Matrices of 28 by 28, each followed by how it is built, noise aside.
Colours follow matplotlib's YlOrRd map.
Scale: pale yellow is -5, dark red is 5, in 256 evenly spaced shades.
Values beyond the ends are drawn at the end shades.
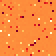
sparse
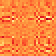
low rank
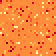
sparse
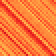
Toeplitz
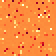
sparse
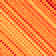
Toeplitz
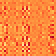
low rank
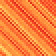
Toeplitz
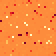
sparse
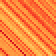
Toeplitz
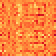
low rank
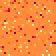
sparse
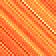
Toeplitz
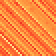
Toeplitz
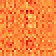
low rank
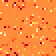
sparse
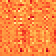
low rank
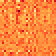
low rank
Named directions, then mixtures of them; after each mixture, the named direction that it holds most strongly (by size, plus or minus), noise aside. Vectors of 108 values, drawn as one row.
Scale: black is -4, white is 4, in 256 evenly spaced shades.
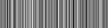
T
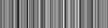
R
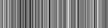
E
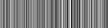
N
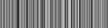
R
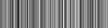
R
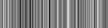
E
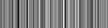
R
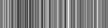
E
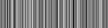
T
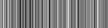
E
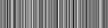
T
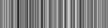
R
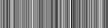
N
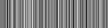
T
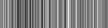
E
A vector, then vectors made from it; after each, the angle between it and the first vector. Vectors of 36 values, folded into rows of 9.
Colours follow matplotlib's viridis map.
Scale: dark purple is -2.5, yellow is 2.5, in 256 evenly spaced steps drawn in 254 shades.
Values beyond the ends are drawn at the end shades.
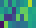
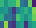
partly aligned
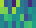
partly opposed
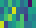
nearly opposite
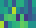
nearly opposite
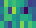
partly opposed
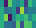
orthogonal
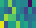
nearly opposite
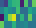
partly opposed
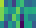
orthogonal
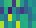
partly opposed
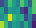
partly opposed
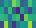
partly aligned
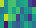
partly opposed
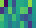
orthogonal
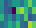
partly aligned
